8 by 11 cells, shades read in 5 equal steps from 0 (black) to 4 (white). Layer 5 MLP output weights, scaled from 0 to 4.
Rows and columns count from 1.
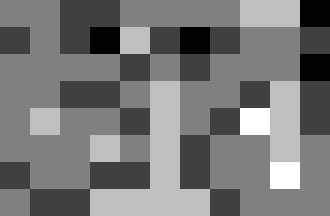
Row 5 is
2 3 2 2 1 3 2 1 4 3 1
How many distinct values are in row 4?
3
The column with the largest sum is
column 10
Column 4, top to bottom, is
1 0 2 1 2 3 1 3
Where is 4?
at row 5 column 9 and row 7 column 10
